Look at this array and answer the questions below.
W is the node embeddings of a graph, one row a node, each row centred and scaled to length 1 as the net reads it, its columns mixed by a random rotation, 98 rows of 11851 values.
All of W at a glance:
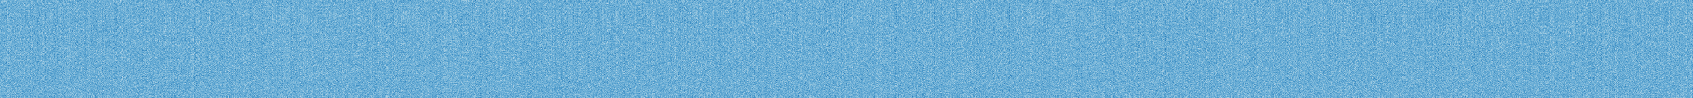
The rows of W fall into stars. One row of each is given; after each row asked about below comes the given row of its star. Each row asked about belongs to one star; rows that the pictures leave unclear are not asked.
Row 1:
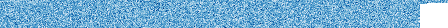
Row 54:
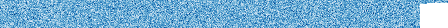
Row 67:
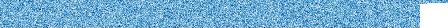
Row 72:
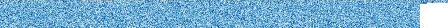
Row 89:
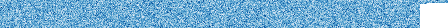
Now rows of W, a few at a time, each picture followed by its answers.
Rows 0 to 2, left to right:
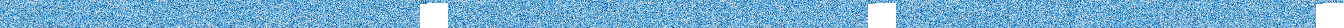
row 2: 1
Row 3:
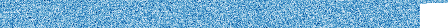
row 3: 89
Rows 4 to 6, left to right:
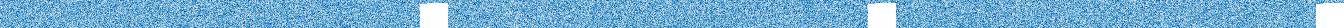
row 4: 67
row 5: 54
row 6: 1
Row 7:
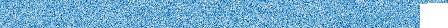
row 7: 67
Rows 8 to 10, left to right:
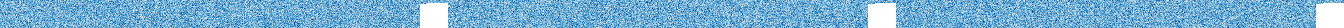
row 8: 89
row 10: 67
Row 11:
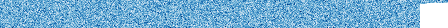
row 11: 54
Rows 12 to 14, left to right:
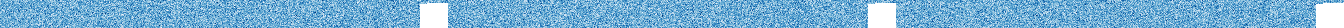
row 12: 67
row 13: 67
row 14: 72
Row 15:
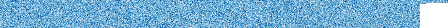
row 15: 54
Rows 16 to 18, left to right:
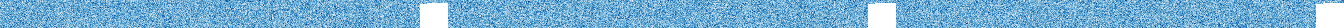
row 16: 54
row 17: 67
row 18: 67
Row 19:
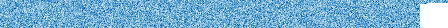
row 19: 89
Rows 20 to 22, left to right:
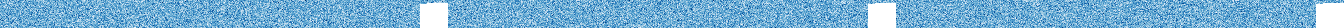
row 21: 54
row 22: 89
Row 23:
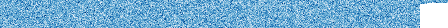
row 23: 72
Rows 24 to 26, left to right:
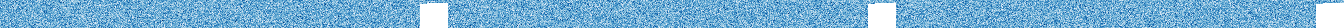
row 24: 67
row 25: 89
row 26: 1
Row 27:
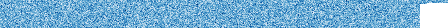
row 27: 1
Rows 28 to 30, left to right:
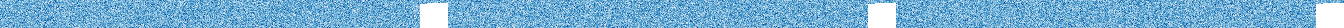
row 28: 54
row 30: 89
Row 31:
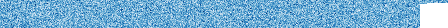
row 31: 89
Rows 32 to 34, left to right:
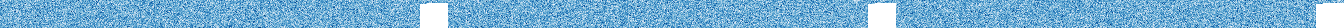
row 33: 1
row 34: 72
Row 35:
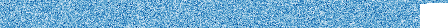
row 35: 89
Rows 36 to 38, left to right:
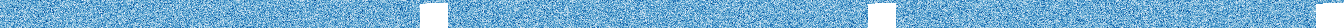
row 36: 54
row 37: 67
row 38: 72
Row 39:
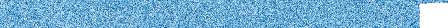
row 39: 54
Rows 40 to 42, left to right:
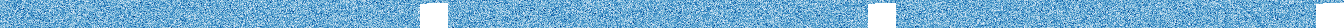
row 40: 72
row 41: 89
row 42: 89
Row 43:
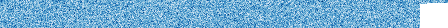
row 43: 67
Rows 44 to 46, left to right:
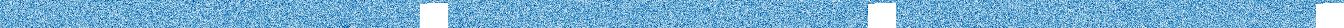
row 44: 67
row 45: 89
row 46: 1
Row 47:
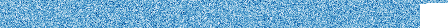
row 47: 89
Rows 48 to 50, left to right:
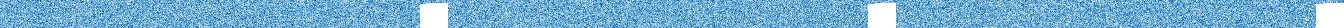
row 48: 72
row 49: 54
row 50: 67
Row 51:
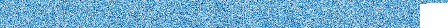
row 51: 72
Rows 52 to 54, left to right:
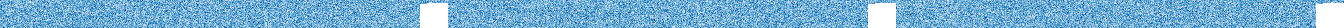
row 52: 1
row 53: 72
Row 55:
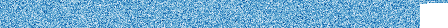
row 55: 67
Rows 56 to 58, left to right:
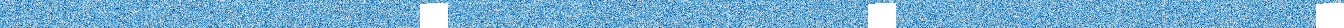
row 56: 72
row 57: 72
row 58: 54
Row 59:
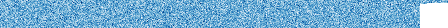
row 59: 54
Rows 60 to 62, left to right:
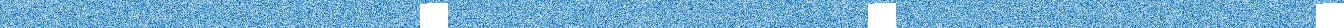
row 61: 67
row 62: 89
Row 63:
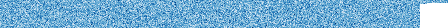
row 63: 54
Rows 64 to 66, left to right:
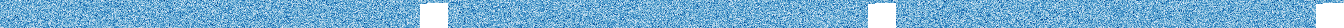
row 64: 89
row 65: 1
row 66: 72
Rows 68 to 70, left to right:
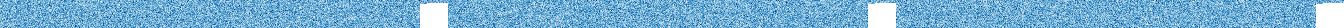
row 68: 72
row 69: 67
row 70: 72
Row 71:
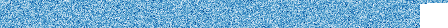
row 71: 89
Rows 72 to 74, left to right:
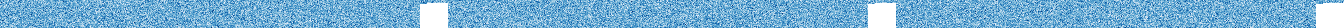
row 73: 89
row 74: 72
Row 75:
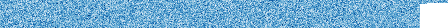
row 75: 1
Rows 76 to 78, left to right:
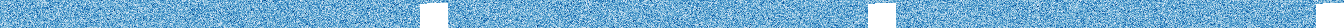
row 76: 54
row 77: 89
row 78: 89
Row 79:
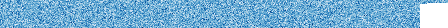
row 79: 72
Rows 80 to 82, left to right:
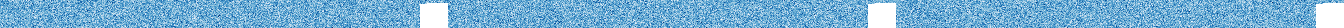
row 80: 67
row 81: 1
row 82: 72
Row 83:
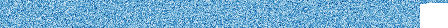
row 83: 1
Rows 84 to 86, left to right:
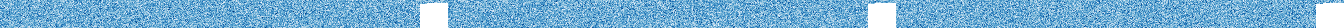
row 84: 54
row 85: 1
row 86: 89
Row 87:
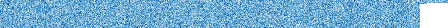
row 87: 67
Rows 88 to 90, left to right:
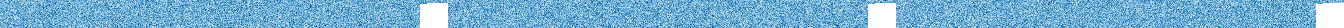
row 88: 72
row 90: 54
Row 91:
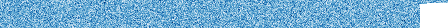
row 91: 54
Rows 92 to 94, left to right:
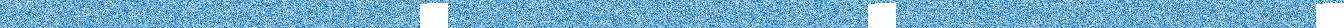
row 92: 1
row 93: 72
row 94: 89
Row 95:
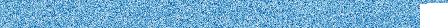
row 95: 72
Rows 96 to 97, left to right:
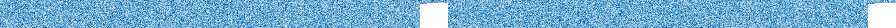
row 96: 72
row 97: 72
